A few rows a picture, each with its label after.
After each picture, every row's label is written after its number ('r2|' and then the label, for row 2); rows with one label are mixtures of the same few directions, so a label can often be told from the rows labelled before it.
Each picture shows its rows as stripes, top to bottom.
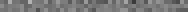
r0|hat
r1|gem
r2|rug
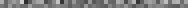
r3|gem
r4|hat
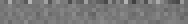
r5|hat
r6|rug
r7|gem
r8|rug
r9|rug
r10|hat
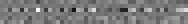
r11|rug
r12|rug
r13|rug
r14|hat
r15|hat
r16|gem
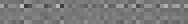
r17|gem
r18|gem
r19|gem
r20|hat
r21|gem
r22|gem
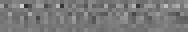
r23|rug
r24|gem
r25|hat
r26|hat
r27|rug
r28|rug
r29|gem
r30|hat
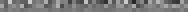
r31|hat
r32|gem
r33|hat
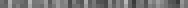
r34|hat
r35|hat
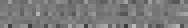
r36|hat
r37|rug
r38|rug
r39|rug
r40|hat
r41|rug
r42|hat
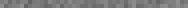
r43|hat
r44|gem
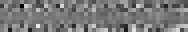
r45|rug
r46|gem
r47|rug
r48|hat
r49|hat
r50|gem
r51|rug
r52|hat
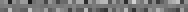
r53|hat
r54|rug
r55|hat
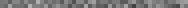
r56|rug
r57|hat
